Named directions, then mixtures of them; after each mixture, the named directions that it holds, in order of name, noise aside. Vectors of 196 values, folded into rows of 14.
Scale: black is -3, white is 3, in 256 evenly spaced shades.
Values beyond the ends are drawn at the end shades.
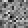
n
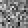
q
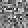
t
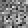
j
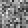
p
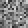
j, n, t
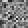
n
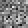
j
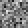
n, p, t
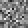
n, q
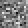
j, q, t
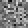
j, n, t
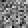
j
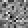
n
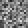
j, n
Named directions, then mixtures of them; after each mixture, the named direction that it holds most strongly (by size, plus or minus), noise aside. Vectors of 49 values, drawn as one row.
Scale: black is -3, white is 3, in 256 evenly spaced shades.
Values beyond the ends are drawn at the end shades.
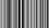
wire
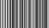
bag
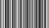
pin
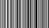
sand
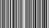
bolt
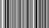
pin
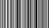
sand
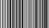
bag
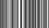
wire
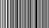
sand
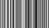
sand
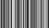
bag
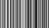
sand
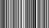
bolt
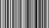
pin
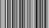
bag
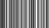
pin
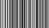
bag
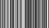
sand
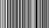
bag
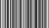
pin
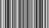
pin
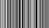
wire
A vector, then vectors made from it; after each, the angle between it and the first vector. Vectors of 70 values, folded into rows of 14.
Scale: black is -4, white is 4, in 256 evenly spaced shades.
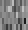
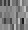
orthogonal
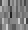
partly opposed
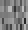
nearly parallel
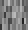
partly opposed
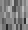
nearly parallel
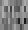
partly aligned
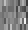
partly opposed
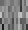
orthogonal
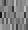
orthogonal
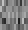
partly aligned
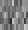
partly aligned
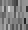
partly aligned
